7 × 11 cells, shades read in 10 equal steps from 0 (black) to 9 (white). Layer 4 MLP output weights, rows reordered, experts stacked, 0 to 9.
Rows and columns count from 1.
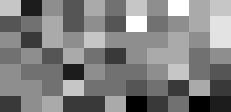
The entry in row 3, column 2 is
2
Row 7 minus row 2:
-1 1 0 -1 -3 3 -9 -2 -1 -6 -7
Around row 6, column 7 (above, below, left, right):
4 0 4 4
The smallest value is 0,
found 2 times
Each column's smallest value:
2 1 3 1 2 2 0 2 2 0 1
